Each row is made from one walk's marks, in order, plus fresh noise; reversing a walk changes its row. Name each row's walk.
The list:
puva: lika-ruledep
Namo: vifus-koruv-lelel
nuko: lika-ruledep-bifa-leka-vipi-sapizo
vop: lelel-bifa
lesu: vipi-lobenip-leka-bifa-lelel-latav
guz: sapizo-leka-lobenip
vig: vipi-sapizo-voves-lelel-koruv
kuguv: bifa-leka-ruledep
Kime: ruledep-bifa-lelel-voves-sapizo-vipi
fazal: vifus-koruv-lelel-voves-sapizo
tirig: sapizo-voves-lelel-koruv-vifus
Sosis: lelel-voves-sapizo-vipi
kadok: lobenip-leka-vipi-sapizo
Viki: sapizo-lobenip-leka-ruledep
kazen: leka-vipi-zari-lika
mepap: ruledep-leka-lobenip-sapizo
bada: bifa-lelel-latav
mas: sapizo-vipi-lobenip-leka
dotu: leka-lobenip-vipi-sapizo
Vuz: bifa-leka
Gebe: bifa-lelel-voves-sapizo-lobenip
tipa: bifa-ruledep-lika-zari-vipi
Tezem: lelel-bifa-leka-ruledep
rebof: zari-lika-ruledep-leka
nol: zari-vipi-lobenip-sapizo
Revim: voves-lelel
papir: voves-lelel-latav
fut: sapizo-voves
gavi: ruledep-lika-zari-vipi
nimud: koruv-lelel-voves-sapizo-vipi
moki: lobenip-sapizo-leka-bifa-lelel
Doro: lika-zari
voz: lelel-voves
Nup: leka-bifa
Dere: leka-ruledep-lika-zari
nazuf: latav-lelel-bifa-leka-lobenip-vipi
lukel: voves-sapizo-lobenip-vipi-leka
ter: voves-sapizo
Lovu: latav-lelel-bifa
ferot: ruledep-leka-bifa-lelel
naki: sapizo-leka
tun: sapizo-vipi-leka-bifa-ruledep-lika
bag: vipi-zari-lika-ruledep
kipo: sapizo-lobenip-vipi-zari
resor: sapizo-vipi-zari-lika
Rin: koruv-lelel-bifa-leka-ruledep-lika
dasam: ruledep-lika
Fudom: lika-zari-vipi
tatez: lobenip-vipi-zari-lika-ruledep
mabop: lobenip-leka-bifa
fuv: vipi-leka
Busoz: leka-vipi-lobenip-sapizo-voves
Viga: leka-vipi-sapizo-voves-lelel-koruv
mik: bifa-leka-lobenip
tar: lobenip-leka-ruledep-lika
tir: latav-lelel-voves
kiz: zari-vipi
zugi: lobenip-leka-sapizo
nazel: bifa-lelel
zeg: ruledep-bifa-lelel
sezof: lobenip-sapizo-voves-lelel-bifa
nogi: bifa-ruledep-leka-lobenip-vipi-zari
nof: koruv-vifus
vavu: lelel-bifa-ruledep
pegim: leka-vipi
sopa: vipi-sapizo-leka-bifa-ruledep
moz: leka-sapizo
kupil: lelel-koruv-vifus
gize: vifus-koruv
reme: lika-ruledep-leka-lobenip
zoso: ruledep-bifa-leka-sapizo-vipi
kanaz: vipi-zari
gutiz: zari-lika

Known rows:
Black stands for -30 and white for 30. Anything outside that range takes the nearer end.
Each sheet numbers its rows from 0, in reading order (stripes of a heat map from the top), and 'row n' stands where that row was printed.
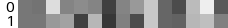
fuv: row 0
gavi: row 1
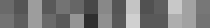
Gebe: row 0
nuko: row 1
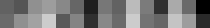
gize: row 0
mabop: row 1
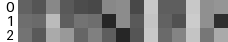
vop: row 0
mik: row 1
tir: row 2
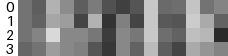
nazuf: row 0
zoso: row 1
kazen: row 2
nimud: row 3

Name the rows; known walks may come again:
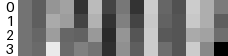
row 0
zeg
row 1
zoso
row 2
nuko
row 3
Nup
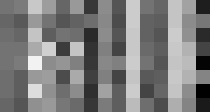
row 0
Dere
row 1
Tezem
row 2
mik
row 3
mepap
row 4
pegim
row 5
Kime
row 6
moz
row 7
fazal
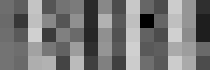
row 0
kuguv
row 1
naki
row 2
Vuz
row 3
reme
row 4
ferot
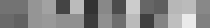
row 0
gavi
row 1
lukel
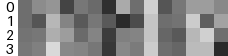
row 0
Doro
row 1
Lovu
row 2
lesu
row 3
kazen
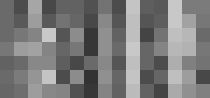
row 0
bada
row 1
Gebe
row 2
sezof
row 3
rebof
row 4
kupil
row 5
moki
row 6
nimud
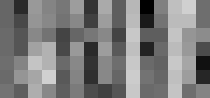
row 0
fut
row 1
tirig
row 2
vavu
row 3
Viki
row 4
dotu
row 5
mabop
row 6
nazuf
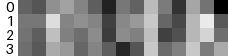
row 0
gize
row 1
fuv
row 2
sopa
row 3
tir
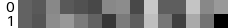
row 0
vop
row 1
Namo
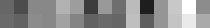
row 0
ter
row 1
papir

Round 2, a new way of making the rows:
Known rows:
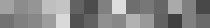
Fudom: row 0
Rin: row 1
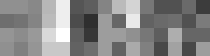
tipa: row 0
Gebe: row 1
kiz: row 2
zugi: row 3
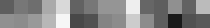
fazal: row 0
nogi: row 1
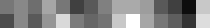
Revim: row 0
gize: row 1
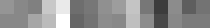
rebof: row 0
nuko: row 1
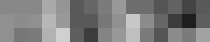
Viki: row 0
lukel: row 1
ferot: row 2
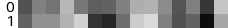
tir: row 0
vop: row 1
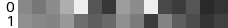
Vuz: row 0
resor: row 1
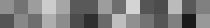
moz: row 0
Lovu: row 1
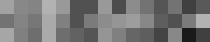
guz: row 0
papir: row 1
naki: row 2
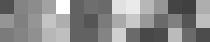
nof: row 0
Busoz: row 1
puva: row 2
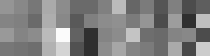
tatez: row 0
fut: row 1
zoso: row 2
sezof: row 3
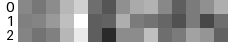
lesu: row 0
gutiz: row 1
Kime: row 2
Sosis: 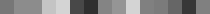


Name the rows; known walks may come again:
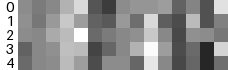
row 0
moki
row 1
moz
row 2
nuko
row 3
voz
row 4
ter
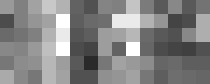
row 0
dotu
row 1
nof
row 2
bada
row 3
mik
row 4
nazuf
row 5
Dere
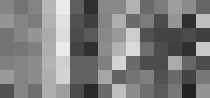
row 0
Kime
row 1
mabop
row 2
kuguv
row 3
nazel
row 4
puva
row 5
tar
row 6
Lovu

